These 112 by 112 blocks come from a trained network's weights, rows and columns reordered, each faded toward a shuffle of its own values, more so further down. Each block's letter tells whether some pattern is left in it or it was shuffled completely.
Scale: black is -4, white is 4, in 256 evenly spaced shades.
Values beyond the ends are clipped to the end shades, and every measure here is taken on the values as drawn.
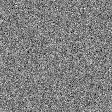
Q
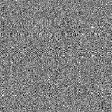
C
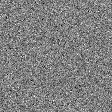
Q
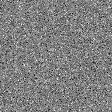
Q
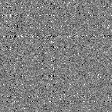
C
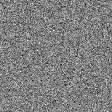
Q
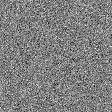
Q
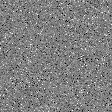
Q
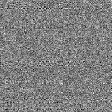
C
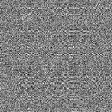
C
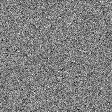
Q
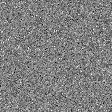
Q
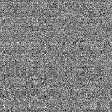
C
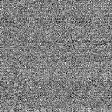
C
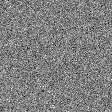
Q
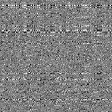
C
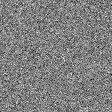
Q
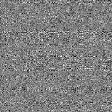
C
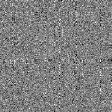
C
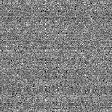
C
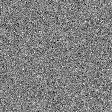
Q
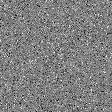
Q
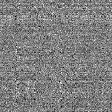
C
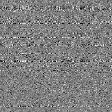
C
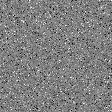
Q
